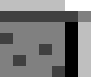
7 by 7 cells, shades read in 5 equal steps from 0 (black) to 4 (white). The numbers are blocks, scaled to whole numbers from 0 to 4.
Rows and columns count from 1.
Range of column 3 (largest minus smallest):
2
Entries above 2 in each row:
7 0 1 1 1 1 1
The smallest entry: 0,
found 5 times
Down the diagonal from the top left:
3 1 2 2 2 0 3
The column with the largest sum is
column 7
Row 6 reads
2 1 2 2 2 0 3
